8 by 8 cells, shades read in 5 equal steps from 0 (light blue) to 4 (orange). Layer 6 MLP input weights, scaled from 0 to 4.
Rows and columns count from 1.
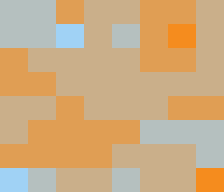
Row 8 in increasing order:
0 1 1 2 2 2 2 4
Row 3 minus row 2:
2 1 2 0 1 0 -1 0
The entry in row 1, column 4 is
2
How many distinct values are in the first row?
3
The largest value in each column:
3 3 3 3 3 3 4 4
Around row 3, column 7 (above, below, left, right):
4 2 3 2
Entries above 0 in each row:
8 7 8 8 8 8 8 7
